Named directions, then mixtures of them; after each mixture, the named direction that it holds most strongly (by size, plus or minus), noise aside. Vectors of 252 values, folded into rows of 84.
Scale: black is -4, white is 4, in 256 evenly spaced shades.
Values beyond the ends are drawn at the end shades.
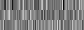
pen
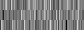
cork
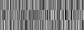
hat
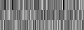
pen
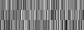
cork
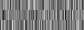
hat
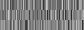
hat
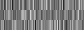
pen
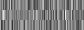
hat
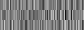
hat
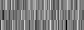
cork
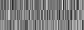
pen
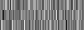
cork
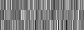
cork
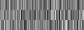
cork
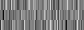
cork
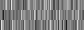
cork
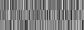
hat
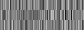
hat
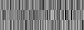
hat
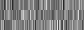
pen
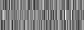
hat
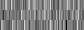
cork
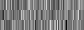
cork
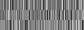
hat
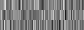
hat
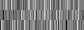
cork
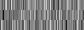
cork
